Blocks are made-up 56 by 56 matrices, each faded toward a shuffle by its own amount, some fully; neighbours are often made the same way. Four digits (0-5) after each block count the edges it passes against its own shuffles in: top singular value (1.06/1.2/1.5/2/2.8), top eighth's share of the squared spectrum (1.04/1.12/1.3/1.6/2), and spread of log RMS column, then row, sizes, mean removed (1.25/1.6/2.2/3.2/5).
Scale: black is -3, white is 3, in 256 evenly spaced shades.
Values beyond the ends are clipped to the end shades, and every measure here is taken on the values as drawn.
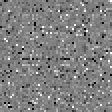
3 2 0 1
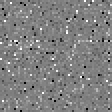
2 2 0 0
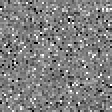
0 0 0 0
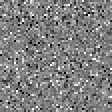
1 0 0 0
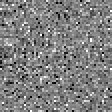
3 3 1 1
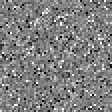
1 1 0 0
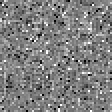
3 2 1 0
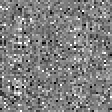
3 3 1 1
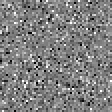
2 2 0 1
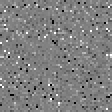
2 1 0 0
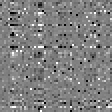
4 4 2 2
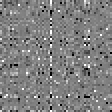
4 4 2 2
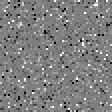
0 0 0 0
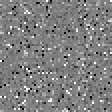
1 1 0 0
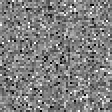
0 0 0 0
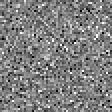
0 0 0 0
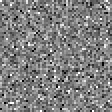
0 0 0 0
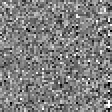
1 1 2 0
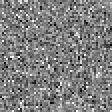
0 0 1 0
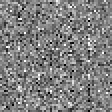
1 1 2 0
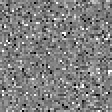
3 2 0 1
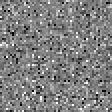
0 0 0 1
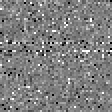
2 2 0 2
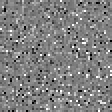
2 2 0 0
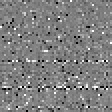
4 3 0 2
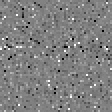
2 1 0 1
